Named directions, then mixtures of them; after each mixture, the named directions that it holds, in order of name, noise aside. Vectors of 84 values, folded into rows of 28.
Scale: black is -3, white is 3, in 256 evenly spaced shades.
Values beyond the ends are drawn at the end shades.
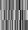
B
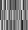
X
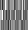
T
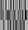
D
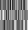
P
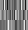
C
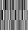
P, T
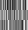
C, P, X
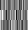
B, P, T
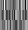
C, D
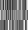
C, P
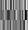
D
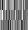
T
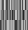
C, P, X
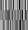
B, D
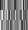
T, X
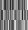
P, T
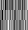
C, T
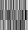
D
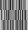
B, D, P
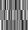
B, X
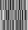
B, D, P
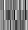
C, D, T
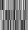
D, T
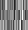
B, T, X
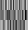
D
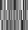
T, X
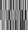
B, D, X
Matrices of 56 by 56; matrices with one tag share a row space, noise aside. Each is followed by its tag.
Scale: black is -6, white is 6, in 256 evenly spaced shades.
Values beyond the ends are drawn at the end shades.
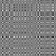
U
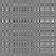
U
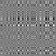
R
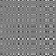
R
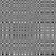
U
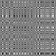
U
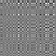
R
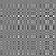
R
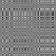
U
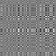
R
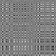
U
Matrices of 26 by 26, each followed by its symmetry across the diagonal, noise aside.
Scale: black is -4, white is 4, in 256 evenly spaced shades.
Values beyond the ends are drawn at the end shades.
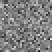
antisymmetric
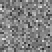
neither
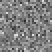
neither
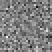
antisymmetric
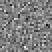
antisymmetric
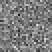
neither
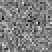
neither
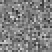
antisymmetric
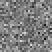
neither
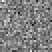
neither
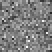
neither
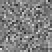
antisymmetric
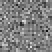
antisymmetric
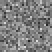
antisymmetric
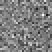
neither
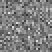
neither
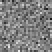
antisymmetric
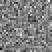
antisymmetric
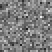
neither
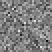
antisymmetric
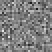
antisymmetric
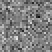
antisymmetric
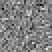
neither
